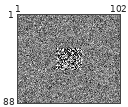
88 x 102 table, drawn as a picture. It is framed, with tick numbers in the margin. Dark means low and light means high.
No seam splits the table. An odd patch, rougher than its surroundings, sits in the centre. No row or column stands out. The grain is fine, like static. Values change most from cell to cell in the centre. There are no regular stripes.
